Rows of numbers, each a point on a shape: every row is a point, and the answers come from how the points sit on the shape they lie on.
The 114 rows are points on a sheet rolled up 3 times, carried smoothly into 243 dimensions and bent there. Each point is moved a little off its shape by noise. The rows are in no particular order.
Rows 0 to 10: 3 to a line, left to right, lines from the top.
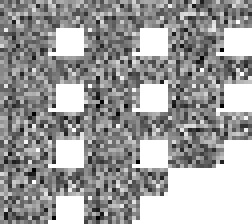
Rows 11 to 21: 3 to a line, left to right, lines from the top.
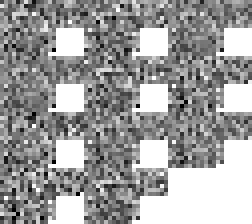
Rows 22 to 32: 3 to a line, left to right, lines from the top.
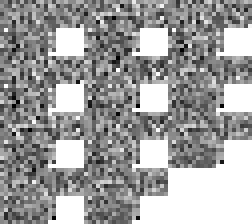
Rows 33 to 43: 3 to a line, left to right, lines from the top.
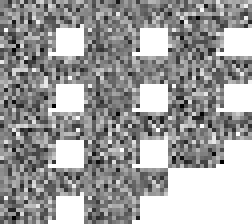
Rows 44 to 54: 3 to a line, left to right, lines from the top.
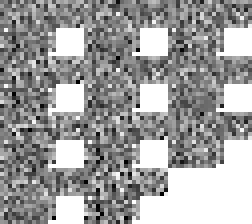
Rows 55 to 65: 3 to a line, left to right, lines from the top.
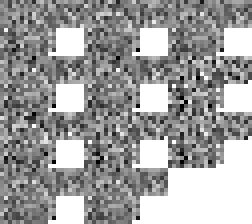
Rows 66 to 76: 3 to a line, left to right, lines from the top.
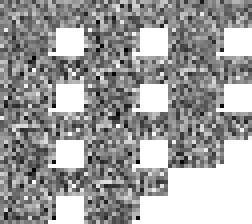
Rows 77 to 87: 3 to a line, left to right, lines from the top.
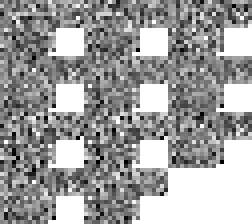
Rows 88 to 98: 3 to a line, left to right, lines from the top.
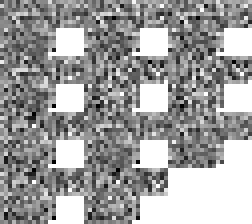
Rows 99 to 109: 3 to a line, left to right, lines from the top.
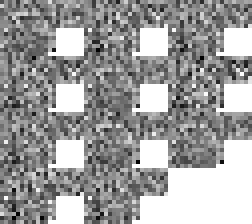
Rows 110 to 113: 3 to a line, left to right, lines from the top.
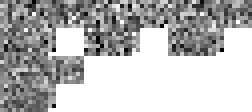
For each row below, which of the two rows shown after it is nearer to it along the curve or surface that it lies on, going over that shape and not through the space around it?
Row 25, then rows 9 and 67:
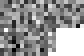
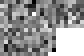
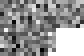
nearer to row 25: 67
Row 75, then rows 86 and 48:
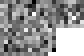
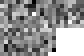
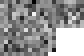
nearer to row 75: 86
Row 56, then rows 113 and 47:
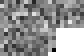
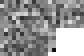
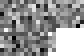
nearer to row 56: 113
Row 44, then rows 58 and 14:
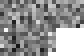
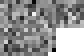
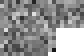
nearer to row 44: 14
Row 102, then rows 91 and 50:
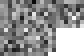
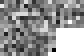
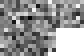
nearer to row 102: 50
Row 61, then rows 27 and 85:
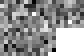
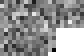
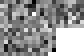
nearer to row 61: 85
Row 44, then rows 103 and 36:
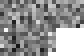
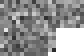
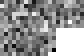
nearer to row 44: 103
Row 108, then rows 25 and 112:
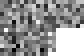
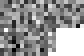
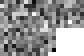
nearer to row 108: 25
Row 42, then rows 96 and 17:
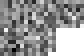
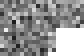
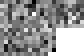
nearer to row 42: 96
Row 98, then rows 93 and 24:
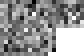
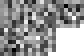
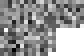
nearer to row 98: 93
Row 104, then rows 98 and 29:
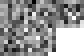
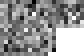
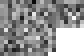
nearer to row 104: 98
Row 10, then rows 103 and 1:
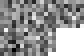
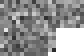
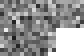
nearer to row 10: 1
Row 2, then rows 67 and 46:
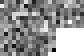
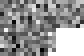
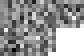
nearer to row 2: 67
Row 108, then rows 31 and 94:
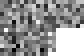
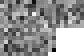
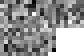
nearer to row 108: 31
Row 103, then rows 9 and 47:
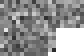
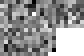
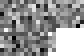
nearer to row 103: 47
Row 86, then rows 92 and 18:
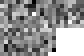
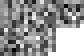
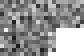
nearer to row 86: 92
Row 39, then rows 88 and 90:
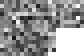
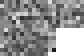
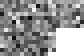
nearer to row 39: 90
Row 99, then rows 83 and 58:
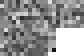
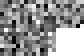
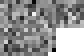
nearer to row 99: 58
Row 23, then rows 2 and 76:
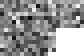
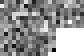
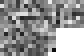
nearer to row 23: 76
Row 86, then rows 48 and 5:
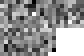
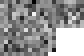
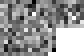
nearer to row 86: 5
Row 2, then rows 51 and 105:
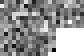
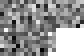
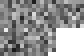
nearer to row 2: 51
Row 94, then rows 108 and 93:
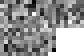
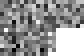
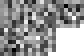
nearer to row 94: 93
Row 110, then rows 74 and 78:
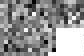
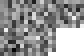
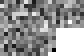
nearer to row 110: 78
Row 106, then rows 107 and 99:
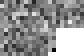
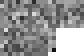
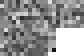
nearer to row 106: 99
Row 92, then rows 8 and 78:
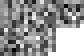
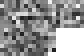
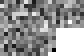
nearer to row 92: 78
